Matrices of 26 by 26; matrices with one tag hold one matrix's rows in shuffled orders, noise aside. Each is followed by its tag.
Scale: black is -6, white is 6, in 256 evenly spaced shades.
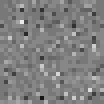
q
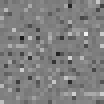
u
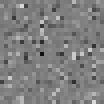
q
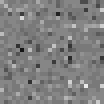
u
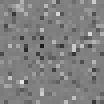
q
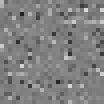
u
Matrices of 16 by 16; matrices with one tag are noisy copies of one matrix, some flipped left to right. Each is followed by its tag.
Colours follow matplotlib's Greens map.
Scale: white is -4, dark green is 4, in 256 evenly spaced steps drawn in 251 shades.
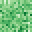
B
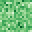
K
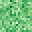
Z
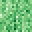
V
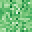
Z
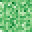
K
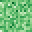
K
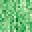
V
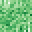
B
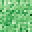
B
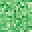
K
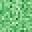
Z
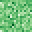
K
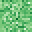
Z
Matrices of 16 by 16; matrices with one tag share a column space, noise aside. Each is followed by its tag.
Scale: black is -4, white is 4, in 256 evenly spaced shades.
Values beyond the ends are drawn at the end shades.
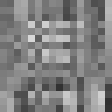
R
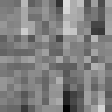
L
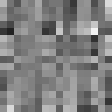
L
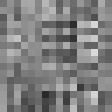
R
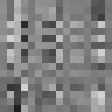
R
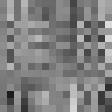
R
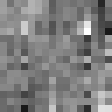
L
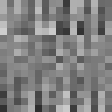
L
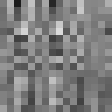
L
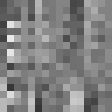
R
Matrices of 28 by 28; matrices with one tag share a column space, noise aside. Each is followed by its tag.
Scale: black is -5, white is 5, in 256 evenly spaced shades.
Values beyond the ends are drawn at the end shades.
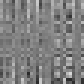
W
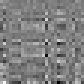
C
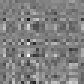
C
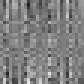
W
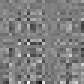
C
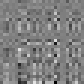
C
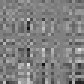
C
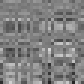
C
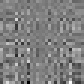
C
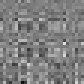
C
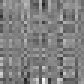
W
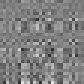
C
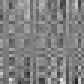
W
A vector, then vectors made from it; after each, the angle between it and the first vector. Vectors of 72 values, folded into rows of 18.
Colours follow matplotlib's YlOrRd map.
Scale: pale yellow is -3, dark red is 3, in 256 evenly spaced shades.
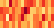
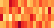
orthogonal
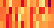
partly opposed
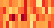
partly aligned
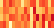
partly aligned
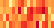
partly opposed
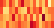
orthogonal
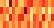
nearly parallel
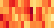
orthogonal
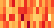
partly aligned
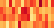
partly aligned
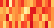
nearly opposite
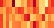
orthogonal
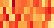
partly opposed
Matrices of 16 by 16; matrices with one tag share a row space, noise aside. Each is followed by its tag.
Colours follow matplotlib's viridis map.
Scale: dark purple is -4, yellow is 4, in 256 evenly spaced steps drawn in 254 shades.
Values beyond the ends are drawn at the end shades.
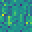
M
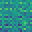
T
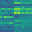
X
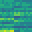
X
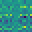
T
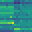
X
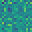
M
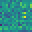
T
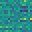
T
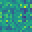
T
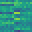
X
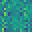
M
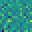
M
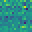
T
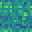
T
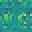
T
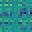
T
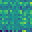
T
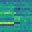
X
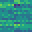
X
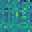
T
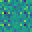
M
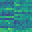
X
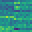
X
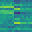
X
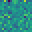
M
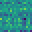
T
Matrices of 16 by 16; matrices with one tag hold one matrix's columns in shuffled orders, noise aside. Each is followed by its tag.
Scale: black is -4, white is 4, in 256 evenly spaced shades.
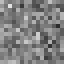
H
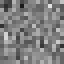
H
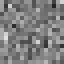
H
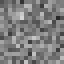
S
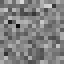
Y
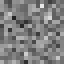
S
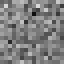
Y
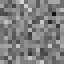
Y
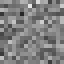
Y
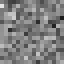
S
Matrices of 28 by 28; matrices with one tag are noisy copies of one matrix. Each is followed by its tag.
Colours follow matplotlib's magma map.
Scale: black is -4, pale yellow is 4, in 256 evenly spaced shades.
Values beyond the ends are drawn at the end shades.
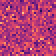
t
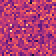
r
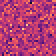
r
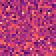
t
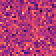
t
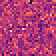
r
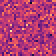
r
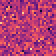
t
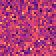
t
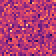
r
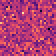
t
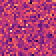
r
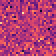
t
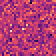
r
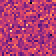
r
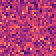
t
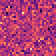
t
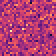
r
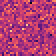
r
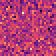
t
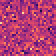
t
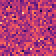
t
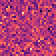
t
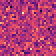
t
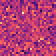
t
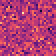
t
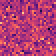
t
